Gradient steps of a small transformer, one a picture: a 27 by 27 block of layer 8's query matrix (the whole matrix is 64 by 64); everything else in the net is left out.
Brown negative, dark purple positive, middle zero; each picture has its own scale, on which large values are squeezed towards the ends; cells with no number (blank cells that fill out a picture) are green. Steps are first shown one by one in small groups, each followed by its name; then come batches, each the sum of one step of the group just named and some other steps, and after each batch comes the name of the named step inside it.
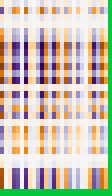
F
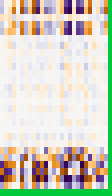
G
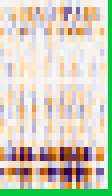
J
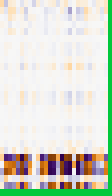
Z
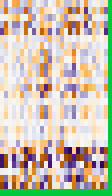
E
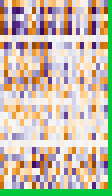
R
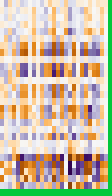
Z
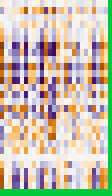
F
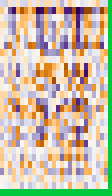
J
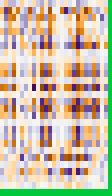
J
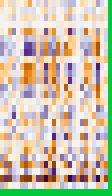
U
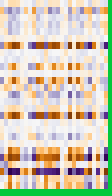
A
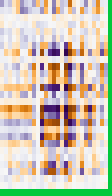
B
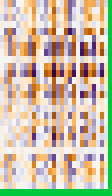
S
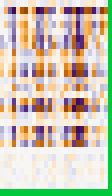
S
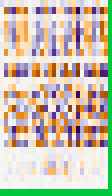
B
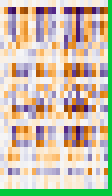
A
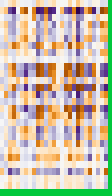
A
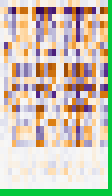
B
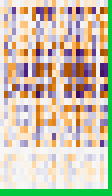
S
